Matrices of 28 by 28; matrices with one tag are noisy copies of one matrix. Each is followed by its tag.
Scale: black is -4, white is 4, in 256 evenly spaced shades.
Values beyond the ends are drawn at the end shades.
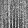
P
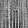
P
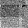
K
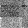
K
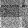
K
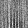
P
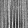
P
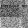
K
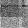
K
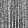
P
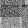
K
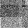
K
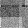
K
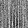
P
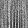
P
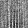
P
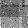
K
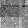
K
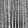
P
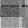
K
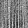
P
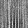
P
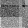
K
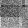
K
